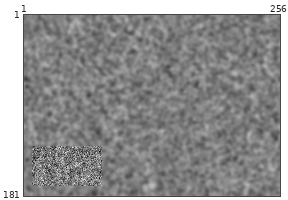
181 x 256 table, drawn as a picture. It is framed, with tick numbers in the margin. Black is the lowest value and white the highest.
An odd patch, rougher than its surroundings, sits in the bottom left. There are no regular stripes. The texture is blotchy. The distribution is heavy-tailed on both sides. There is no overall slope. Values change most from cell to cell in the bottom left.
